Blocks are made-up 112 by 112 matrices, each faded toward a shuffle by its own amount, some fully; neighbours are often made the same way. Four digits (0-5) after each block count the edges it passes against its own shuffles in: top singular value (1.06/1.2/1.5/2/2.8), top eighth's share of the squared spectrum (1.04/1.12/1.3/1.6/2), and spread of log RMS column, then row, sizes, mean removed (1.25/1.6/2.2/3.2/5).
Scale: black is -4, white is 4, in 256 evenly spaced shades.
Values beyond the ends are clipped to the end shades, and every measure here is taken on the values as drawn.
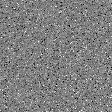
2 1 0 0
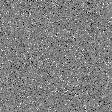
1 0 0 0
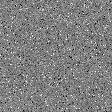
2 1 0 0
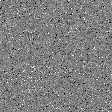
0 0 0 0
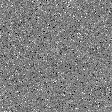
2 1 0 0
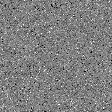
2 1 0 0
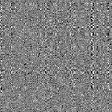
5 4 3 3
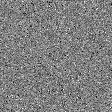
0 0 0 0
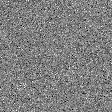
0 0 0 0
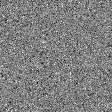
0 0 0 0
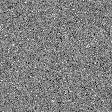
0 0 0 0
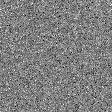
0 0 0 0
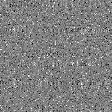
4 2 1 1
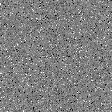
3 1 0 0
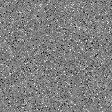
3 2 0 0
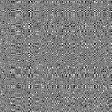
5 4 3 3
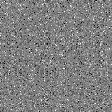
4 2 1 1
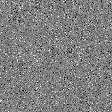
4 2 1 0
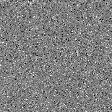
3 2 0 0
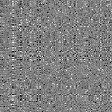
5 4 3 3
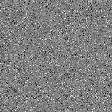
4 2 1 2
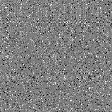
4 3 1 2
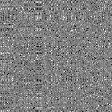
5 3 2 2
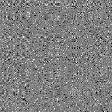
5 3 2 2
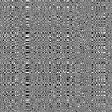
5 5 4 4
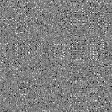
4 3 2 2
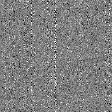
2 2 4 0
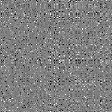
5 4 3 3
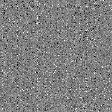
3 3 2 1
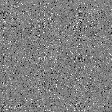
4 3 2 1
